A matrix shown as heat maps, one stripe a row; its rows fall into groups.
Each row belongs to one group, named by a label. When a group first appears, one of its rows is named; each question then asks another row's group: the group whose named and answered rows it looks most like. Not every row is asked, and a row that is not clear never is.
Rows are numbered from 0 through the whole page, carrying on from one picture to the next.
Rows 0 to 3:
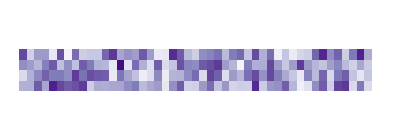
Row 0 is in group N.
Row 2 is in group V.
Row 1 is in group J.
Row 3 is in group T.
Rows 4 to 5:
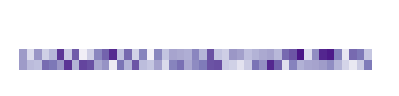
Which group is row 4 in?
N
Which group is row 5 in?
J
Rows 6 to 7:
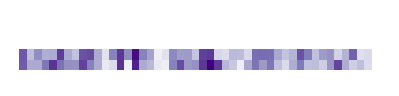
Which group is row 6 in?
J
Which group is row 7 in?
J
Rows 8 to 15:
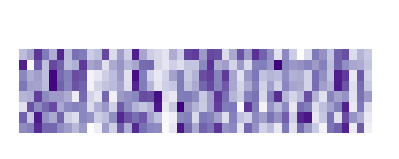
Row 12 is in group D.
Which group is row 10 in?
T
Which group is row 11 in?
T
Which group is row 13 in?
D
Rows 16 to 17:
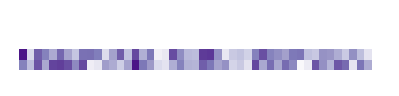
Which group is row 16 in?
J
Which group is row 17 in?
T
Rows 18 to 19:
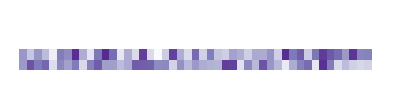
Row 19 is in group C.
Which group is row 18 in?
N
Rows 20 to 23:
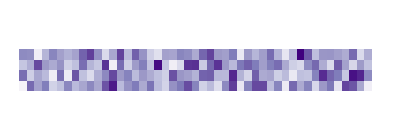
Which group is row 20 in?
J
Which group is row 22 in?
N
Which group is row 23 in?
C
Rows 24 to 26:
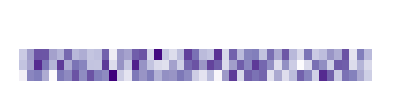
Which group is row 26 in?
C
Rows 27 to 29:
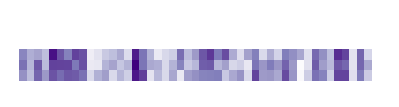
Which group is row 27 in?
T
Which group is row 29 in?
T
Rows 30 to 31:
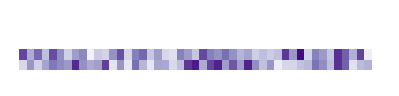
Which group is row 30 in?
T
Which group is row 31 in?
V
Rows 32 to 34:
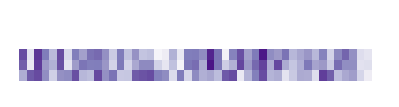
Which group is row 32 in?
V
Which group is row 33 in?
V
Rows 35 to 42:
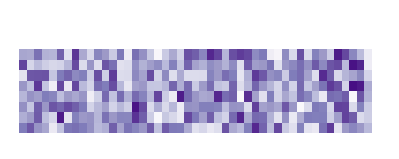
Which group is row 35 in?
V
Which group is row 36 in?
N
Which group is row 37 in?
C
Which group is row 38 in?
N
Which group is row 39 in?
D
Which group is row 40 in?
T
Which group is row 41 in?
V
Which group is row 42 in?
C
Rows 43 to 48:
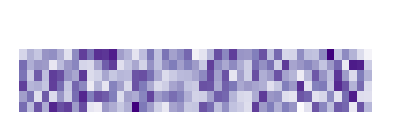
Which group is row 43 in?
C
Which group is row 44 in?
N
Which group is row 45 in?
T
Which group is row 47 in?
C
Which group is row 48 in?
T
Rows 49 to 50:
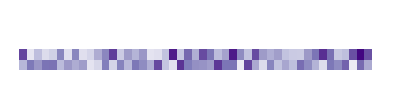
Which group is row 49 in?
N
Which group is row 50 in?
D
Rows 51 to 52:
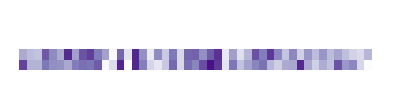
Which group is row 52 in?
J
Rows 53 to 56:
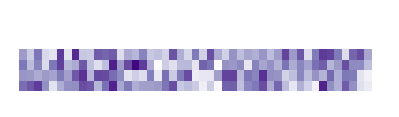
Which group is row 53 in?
N
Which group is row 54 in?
T
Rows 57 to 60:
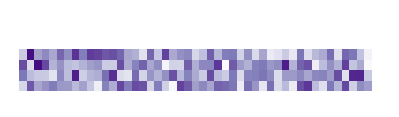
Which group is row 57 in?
C
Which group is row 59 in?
N
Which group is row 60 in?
D
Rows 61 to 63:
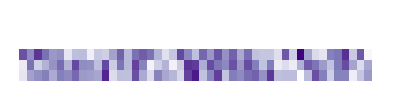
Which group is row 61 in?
D
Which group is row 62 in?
V
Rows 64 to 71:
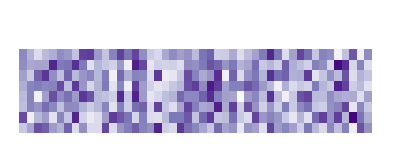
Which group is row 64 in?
J
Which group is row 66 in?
D
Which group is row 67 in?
V
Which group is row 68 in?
J
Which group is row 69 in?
D
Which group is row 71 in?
D
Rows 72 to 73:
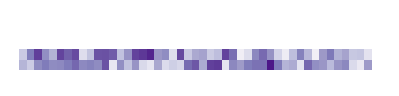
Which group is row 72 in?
C
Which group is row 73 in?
V
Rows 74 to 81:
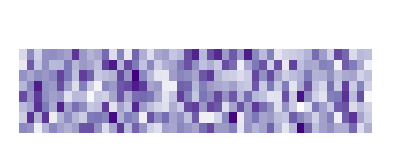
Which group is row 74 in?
V
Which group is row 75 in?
C
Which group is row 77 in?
D
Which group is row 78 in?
D
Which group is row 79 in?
V
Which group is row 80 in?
C
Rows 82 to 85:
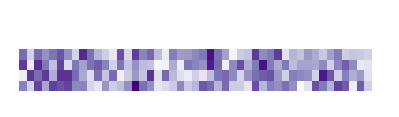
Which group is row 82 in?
J
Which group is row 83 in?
V
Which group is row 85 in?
T
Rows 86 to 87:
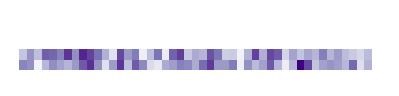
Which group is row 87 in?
J
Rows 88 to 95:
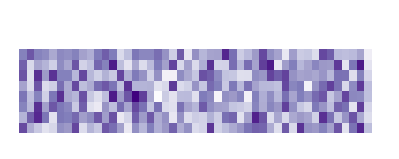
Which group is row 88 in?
C
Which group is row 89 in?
N
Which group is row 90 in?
T
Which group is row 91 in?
N
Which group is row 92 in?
T
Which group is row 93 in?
T
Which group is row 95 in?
N
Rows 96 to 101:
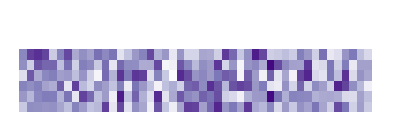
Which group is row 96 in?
C
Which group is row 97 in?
D
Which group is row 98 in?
D
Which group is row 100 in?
J
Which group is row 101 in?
V
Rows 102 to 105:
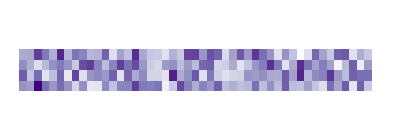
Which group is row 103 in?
J
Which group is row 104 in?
N
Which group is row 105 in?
D
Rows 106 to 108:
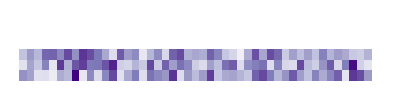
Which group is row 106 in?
J
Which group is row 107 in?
C
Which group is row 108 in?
N
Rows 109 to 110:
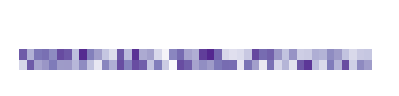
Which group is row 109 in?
J
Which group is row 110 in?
D
